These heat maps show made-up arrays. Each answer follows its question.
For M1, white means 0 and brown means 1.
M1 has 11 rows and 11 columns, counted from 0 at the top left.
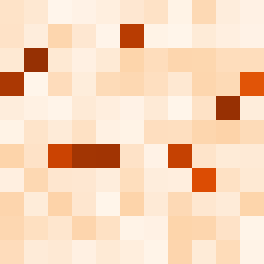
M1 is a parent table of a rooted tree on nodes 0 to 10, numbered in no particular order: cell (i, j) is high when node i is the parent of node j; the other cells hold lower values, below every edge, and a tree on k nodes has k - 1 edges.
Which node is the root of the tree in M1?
6
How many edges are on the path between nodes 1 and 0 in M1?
4
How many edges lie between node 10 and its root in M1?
2
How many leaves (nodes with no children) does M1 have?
5
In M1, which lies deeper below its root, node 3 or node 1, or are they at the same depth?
node 1
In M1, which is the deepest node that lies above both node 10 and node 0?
3
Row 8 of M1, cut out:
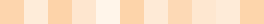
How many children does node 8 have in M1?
0
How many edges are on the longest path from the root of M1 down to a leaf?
3
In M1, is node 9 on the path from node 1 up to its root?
no
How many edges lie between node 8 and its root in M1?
2
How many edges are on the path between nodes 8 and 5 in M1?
5
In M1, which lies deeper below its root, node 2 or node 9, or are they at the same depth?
node 9
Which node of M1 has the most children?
6
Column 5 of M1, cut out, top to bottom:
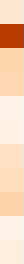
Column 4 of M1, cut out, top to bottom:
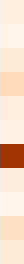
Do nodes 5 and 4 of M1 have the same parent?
no
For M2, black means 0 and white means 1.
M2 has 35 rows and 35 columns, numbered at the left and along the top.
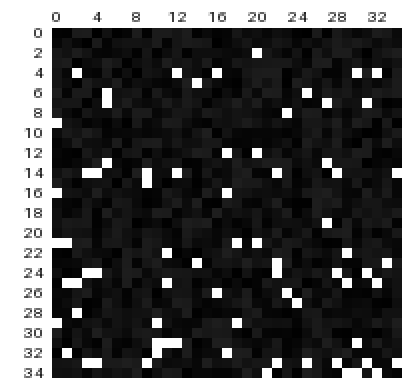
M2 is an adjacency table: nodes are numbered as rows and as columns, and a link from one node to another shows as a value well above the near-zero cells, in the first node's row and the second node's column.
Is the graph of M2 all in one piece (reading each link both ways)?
yes
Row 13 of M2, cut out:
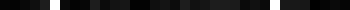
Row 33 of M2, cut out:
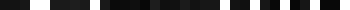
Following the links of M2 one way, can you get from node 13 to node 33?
no
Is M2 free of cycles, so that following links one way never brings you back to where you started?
yes
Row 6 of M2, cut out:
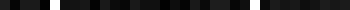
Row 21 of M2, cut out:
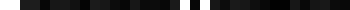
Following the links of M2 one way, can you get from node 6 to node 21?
yes
